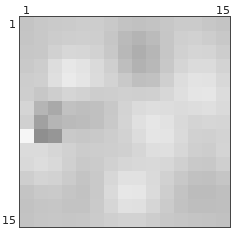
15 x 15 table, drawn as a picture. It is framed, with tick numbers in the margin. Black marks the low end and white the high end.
Average level on the scale: 80%. Odd patch: rougher, in the middle left. Roughest part: middle left. Stripes: none. Grain: blotchy.
